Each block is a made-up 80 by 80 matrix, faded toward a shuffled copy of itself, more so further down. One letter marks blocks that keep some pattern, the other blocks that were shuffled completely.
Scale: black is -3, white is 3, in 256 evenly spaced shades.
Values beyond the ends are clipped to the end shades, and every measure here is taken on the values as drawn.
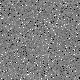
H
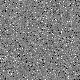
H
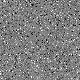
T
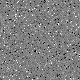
H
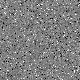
H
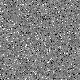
T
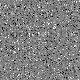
T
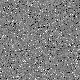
H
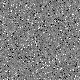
H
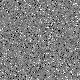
H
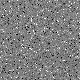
H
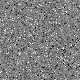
H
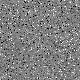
H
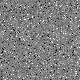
H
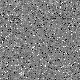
T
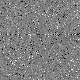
T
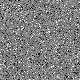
H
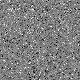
T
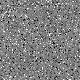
T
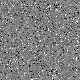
H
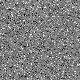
H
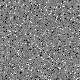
T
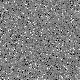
H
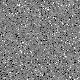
T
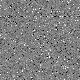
T
